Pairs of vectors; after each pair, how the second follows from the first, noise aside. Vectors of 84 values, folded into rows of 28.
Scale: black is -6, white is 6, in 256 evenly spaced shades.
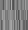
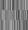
copied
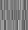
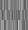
copied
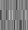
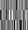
scaled up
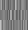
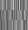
shuffled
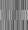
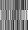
scaled up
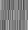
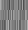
copied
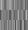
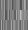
shuffled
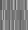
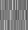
shuffled
